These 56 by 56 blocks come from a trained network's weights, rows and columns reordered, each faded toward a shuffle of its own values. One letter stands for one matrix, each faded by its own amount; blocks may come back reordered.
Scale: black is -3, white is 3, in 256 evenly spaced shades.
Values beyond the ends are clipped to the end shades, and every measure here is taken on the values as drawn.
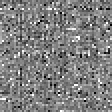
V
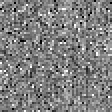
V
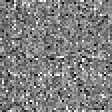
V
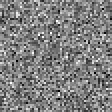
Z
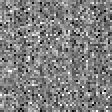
V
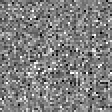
V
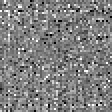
V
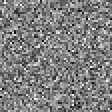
Z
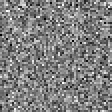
Z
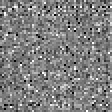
V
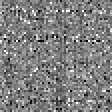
V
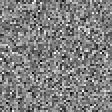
Z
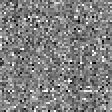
V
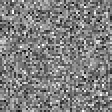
Z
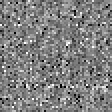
V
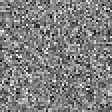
Z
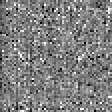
V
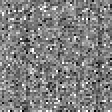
V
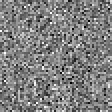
Z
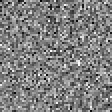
Z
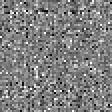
V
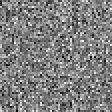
Z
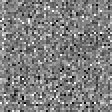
V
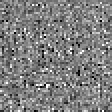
V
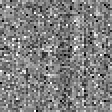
V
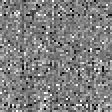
V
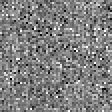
V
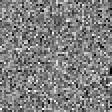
Z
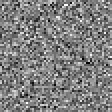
Z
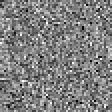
Z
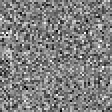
Z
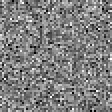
Z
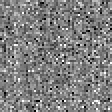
V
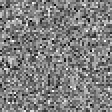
Z
